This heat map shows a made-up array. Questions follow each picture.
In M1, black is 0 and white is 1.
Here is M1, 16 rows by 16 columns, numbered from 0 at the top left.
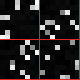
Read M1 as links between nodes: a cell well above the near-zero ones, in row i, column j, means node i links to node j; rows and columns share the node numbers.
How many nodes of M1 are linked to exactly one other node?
0
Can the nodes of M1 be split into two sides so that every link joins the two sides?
yes
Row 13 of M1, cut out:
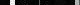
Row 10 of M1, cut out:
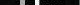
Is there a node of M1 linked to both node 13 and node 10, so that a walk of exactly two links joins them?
no
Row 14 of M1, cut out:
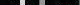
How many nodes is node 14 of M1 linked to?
2
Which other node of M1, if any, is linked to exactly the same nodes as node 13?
node 12
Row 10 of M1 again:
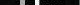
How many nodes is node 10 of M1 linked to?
2
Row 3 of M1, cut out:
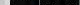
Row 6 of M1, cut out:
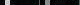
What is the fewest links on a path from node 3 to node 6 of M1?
2
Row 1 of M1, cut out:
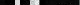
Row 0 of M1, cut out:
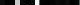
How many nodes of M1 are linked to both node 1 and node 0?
2
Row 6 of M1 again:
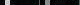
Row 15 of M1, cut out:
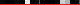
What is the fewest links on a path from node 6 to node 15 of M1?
4
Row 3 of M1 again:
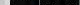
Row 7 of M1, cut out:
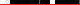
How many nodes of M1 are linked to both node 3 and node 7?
2
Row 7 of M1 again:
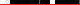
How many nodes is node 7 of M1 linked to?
3
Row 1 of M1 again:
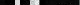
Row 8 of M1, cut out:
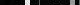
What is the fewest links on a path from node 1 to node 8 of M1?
5
